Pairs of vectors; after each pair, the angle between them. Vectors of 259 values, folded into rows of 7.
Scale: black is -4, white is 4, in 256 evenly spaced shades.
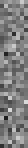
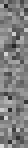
nearly opposite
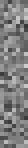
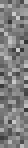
partly aligned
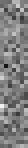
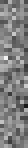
orthogonal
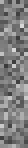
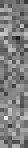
partly aligned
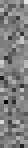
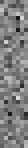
partly aligned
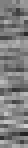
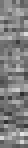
nearly opposite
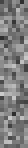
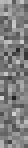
partly opposed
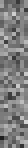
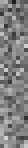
orthogonal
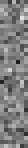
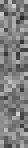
partly opposed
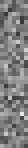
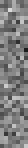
nearly opposite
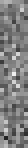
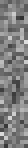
partly opposed
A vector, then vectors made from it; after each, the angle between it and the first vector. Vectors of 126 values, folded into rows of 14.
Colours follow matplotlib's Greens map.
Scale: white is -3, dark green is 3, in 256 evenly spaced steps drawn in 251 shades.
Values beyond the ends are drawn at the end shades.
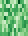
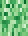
nearly opposite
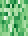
nearly opposite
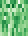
nearly opposite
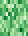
partly aligned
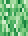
nearly parallel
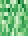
nearly parallel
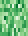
nearly parallel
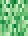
nearly opposite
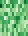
nearly opposite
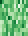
orthogonal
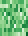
partly aligned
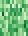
partly aligned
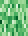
partly opposed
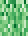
partly opposed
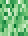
nearly opposite
